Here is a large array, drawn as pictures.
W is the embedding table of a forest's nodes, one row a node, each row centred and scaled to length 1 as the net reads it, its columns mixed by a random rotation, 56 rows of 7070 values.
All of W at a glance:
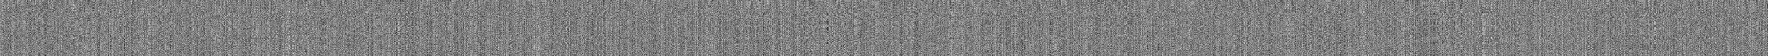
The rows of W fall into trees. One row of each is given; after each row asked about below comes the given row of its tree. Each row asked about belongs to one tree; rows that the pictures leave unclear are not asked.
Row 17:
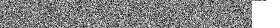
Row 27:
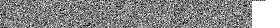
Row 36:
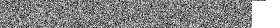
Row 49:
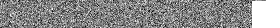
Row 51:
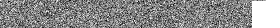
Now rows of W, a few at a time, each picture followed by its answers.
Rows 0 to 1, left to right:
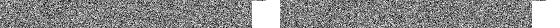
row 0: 51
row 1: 51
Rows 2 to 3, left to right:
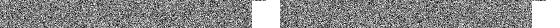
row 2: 17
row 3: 51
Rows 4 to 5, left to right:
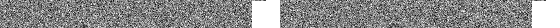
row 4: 17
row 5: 17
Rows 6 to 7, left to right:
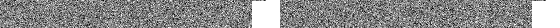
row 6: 27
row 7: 17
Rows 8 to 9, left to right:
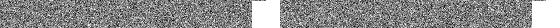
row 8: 17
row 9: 36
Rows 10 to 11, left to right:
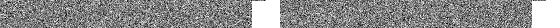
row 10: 17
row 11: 36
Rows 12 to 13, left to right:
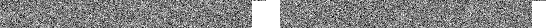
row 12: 36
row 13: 27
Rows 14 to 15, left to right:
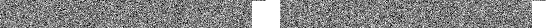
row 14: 27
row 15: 51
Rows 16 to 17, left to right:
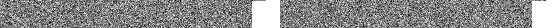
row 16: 49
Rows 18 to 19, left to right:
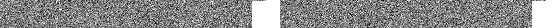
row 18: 51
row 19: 27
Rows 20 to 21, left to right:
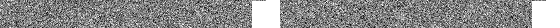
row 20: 51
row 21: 27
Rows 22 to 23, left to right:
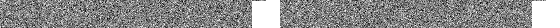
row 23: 27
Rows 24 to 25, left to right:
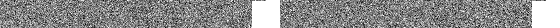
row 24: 27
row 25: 17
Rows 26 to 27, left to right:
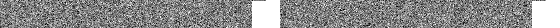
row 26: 49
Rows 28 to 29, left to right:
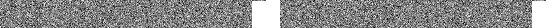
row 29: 27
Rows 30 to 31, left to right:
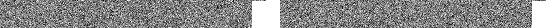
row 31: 36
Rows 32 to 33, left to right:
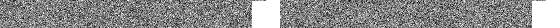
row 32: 27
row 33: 51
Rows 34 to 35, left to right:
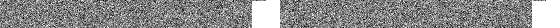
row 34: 27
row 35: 36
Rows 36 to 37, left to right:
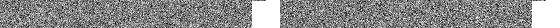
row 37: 17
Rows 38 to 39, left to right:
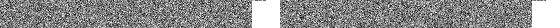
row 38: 17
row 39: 36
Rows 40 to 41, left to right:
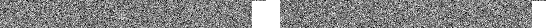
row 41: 36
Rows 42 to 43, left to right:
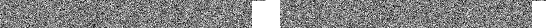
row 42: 27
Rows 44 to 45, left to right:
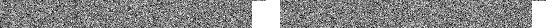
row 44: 49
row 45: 36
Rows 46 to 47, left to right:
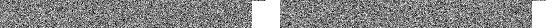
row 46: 36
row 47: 49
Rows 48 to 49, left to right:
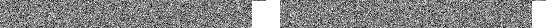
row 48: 36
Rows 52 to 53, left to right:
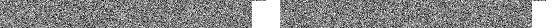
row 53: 36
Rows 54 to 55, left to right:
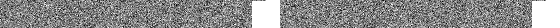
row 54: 27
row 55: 27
